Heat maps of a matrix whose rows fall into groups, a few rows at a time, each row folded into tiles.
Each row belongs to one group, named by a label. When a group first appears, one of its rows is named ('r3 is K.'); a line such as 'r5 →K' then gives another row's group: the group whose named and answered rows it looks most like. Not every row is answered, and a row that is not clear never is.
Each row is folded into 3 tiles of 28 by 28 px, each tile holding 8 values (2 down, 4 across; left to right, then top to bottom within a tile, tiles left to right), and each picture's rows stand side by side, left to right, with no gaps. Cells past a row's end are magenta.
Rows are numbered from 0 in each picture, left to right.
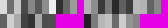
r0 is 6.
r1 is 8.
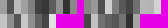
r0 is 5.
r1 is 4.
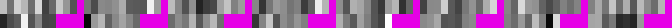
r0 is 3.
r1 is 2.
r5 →4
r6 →5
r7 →4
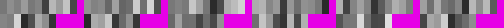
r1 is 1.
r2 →4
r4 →5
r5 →1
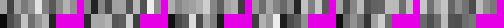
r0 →3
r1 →1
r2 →3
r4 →8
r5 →3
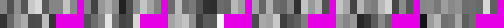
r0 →1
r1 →5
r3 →1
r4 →6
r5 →2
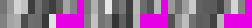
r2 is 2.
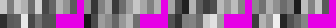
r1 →8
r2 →8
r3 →1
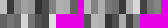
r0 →5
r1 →6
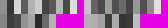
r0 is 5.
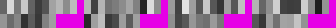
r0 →4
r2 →3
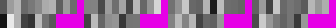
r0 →6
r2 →1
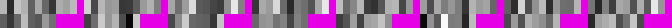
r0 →3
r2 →2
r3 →4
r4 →8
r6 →5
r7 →1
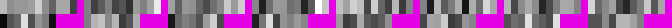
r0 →3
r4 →3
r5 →1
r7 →8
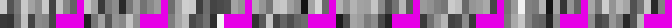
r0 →3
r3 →2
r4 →3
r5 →1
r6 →1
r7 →5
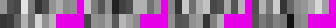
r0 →8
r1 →8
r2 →5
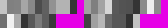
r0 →6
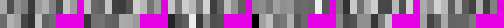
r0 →6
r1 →8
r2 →3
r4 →5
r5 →3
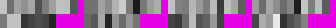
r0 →6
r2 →3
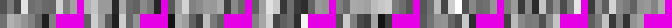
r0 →4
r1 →6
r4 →6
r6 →4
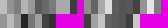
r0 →6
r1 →2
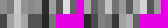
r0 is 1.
